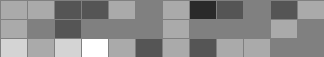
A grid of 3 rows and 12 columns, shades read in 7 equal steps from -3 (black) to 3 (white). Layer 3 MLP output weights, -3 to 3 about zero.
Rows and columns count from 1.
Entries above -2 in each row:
11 12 12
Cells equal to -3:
0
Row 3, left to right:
2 1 2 3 1 -1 1 -1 1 1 0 0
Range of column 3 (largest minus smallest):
3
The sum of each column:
4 2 0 2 2 -1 3 -3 0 1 0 1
